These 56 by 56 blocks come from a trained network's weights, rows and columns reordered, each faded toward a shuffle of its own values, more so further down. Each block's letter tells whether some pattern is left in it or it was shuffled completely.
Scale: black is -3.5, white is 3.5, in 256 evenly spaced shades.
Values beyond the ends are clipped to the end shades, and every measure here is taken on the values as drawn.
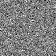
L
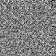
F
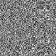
F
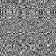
F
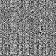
F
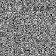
F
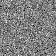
L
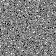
L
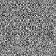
F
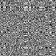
F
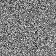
L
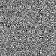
F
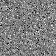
L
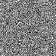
F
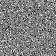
L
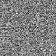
F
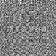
F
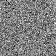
L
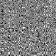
F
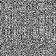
F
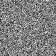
L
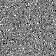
L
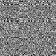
F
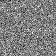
L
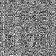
F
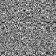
F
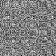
F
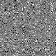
F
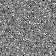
L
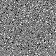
L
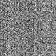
F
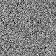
F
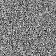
L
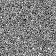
L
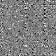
F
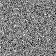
L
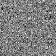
F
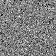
L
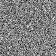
L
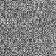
F
